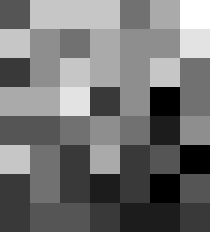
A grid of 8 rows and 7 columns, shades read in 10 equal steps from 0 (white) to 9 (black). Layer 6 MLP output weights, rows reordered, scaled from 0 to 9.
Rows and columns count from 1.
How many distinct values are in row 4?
6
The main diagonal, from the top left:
6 4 2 7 5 6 6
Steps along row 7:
down up up down up down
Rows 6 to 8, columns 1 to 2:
2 5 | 7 5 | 7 6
